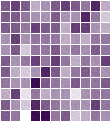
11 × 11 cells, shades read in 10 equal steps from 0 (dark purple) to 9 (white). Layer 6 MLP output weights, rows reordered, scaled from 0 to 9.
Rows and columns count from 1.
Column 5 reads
5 5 3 4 4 4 1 3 6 3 0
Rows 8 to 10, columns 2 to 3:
5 5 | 2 8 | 5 7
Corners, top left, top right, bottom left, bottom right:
3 6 3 5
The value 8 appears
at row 9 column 3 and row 9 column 8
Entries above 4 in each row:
3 5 3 5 4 3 5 3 7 5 4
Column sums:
41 40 63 33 38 38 52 52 45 40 50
